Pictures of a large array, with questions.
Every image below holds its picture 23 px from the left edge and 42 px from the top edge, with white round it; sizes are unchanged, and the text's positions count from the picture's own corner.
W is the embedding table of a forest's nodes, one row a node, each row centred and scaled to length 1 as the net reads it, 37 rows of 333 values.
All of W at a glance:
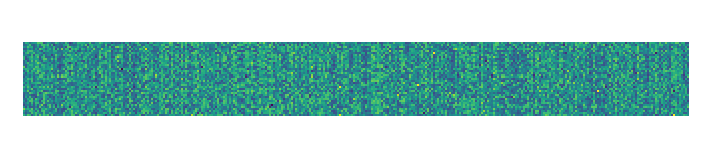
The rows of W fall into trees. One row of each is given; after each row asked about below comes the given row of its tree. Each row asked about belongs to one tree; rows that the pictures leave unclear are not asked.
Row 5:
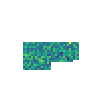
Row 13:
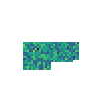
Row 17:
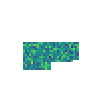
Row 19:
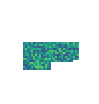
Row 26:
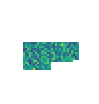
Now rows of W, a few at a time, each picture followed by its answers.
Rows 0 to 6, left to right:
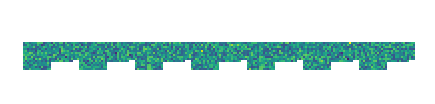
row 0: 5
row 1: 26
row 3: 17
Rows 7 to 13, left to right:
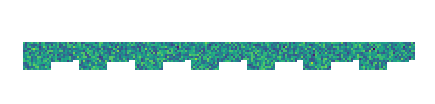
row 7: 19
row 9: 19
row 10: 5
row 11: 19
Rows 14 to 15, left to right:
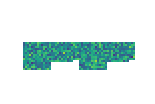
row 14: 5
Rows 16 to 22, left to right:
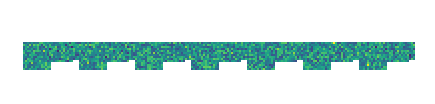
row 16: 17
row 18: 19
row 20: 5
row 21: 26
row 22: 13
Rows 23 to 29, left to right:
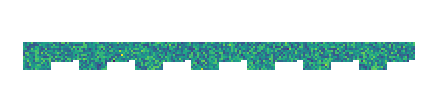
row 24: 5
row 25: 19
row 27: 26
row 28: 19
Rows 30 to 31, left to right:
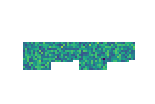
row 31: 17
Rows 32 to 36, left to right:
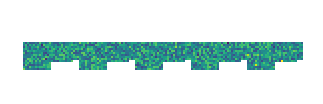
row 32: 17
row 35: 19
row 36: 13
